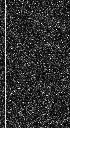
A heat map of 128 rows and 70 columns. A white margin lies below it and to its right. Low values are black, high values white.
Overall the values sit about 20% of the way up the scale. Column 6 differs from the columns beside it. No regular stripes run through it. The values are skewed, with a long tail toward high values. Neither half mirrors the other. No overall slope runs across the table.
